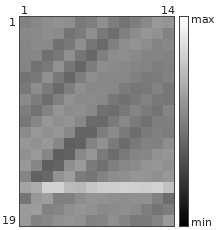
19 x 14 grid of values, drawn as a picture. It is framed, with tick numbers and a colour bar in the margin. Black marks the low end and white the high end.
Average level on the scale: 50%. Histogram: skewed, a long tail of high values. Odd lines: row 16.
